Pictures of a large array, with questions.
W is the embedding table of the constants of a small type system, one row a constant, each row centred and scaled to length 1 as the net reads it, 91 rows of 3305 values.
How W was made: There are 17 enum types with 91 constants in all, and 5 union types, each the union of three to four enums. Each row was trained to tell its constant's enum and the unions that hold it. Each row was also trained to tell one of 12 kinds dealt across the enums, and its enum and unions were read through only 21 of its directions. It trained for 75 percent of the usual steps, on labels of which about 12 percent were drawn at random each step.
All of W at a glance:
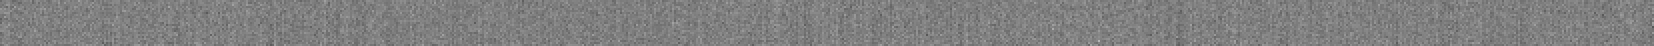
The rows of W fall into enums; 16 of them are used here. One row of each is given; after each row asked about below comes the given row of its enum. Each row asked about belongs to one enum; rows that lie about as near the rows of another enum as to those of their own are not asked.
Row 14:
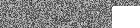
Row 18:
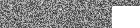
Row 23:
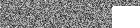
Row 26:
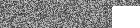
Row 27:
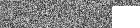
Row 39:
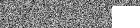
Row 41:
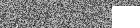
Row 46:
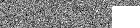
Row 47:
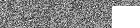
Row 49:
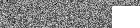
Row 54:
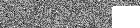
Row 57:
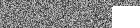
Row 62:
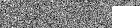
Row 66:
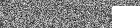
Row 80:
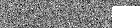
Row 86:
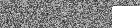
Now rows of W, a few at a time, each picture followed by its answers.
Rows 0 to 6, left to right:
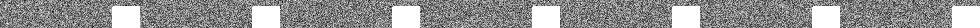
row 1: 49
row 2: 47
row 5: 49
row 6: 47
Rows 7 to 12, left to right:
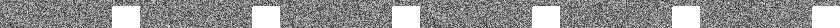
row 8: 27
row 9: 49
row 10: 18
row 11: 62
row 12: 57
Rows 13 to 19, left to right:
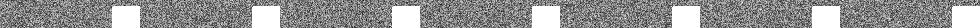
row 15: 18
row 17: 26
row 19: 18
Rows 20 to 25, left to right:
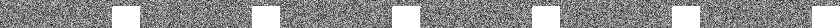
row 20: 86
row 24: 41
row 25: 62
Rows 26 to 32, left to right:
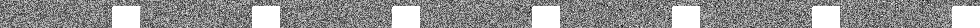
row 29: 14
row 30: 47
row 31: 66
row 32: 41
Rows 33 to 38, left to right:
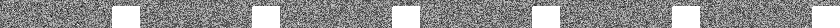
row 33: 66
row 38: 49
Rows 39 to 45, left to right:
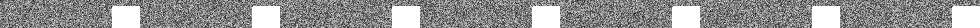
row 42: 26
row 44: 41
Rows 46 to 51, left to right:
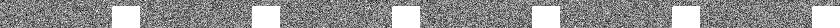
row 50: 46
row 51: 62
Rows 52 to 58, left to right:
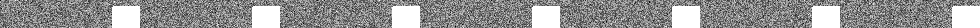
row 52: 27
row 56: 86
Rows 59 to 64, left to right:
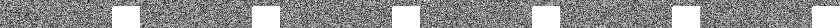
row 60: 27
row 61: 66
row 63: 26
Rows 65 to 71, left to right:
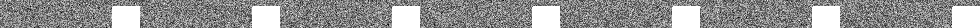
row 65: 41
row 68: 18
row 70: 27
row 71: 80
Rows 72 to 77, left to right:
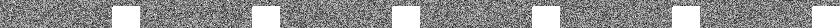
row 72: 26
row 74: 62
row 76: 26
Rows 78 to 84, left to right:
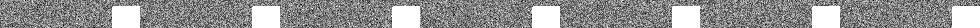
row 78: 54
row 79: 47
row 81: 80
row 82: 86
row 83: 49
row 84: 41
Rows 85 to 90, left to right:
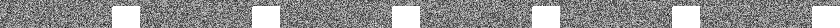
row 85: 47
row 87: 62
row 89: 66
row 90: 27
